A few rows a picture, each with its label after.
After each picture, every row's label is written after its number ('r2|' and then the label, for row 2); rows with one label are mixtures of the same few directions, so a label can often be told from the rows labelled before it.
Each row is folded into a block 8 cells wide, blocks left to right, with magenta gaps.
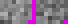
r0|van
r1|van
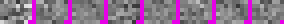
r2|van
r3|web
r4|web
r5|van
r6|web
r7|web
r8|web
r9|web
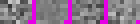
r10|web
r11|van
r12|van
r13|van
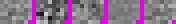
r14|van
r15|van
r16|web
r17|van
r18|van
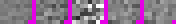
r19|van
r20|van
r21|van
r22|van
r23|van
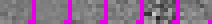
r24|van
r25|van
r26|van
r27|web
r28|van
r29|web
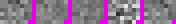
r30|web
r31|web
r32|van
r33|van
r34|web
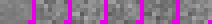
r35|web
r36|web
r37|van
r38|web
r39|van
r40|van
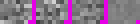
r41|van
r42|web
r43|van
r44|web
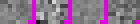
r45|web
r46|van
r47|van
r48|van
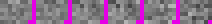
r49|web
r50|web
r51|web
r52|web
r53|van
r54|van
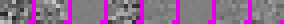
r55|van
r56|web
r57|van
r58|van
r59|van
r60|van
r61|van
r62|van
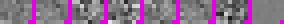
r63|van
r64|web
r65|web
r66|van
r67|web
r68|web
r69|van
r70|van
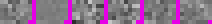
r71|web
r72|van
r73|van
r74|van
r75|van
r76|web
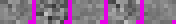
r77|web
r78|van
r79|van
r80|web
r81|web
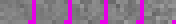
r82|web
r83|web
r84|web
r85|web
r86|van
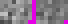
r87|van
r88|van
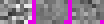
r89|van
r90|web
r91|web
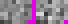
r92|van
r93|van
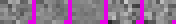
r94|web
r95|web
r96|web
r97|van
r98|van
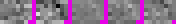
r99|van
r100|web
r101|web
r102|web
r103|web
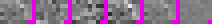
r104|web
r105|van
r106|van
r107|web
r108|web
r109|web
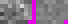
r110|web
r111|web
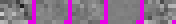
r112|web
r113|web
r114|web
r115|van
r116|van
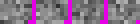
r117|van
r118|web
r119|van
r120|web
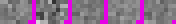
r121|web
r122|van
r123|van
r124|van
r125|van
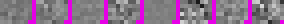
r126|van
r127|web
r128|van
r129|web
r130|web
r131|web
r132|van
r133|web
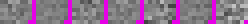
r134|web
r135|van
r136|web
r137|web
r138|van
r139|van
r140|van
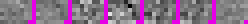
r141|web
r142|web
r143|web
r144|web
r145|van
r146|van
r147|van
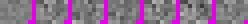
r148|web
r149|web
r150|van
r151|van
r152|web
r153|web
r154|web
